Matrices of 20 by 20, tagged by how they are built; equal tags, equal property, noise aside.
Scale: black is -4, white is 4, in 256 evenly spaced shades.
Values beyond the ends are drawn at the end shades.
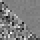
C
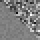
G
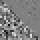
C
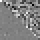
G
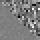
G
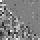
C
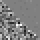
C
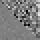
G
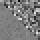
G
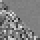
C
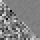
C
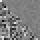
C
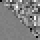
G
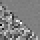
C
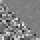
C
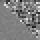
G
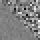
G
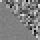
G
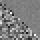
C
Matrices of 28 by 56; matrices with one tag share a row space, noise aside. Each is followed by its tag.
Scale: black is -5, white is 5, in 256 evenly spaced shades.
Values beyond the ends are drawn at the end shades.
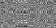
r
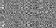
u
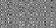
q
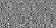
q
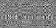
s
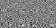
q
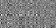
q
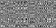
r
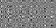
q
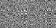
r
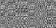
r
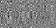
q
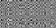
q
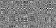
r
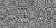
r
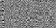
u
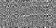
s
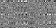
r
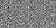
q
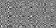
q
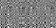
q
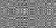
r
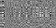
u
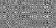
s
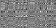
r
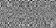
q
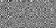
q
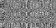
u
